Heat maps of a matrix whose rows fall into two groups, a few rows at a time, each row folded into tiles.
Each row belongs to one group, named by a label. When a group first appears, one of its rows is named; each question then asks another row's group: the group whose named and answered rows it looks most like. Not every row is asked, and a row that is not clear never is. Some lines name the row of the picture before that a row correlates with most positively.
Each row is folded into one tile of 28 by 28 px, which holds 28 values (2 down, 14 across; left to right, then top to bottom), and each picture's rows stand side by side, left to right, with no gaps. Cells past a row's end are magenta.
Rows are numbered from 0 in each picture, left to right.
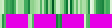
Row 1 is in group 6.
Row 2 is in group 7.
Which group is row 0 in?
7
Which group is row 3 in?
6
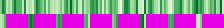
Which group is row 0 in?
6
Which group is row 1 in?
7
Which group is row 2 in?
7
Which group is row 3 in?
7
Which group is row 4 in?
6
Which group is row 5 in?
7
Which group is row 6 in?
7
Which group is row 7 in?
6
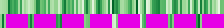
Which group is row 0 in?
7
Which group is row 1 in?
7
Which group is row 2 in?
7
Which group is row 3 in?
6
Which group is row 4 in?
6
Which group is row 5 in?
6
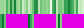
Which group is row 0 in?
7
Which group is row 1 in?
7
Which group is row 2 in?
7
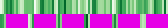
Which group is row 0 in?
7
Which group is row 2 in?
7
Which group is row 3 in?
7
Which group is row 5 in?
6
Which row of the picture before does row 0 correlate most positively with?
1
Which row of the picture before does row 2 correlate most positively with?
2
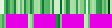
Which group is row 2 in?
7
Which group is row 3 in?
6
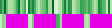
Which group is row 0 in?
6
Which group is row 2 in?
7
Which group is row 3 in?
6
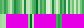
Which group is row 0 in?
6
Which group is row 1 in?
7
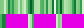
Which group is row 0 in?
7
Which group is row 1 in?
6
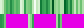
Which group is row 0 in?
7
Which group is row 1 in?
6
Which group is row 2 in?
7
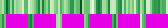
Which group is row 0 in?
7
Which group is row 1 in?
7
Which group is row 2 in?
6
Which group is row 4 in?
7
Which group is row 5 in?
6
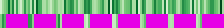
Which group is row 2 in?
7
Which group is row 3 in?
6
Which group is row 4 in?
6
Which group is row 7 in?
6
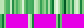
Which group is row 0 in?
7
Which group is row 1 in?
6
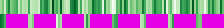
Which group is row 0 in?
7
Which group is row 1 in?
6
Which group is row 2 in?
6
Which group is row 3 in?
7
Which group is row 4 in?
7
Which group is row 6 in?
6
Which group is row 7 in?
6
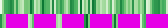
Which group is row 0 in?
7
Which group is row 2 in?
6
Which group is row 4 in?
7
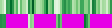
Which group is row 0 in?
7
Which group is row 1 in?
6
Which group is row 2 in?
7
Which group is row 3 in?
7
